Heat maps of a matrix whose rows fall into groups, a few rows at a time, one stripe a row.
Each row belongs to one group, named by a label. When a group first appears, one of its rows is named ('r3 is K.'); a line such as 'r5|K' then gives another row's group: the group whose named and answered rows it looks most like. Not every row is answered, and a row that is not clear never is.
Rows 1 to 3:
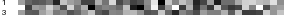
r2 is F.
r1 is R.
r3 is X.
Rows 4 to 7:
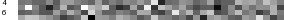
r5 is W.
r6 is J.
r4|R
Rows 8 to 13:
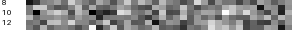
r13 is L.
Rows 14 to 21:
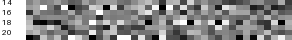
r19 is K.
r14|W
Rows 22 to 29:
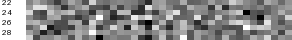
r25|X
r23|K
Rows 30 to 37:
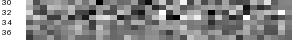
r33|J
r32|R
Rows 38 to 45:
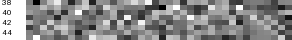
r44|L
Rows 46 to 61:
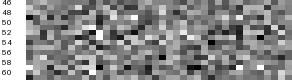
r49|L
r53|X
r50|F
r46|K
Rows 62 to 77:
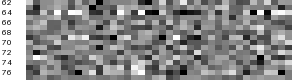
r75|L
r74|X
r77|R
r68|W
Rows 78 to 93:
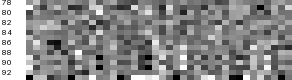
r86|W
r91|F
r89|F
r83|K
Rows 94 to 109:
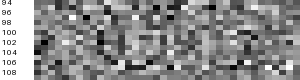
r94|J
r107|W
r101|R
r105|F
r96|F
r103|X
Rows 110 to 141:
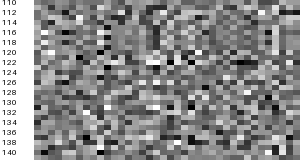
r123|F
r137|L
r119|F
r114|R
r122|W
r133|J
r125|K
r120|K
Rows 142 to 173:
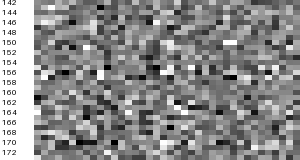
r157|W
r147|J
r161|X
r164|R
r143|K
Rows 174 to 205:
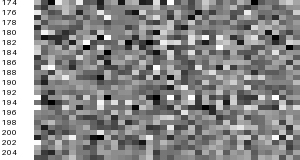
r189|K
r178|F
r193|F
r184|F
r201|K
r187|K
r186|L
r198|K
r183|L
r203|L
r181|J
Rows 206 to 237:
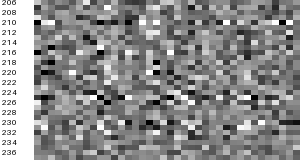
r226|F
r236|J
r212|W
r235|X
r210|K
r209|X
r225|J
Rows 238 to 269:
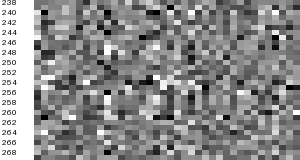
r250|K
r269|J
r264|W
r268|F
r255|W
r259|K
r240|F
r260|X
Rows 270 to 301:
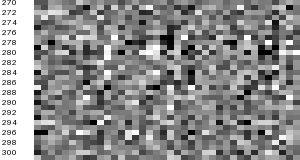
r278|W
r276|W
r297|X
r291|R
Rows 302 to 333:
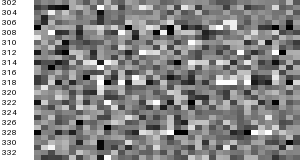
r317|L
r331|K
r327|F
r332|R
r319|W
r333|J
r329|W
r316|K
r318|L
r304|K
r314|J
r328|R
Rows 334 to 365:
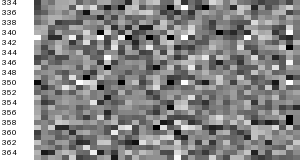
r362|X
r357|L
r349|L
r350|J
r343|L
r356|F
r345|J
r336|L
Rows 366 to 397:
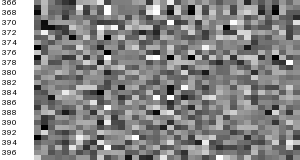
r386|J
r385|R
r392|W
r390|J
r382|F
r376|F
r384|K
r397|L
